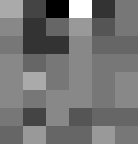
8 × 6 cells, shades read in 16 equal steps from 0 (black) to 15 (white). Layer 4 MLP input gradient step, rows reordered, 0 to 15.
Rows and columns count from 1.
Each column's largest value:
10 10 8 15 9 8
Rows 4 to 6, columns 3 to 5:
7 8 7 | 7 8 7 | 8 8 7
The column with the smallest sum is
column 3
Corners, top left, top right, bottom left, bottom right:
10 7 6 7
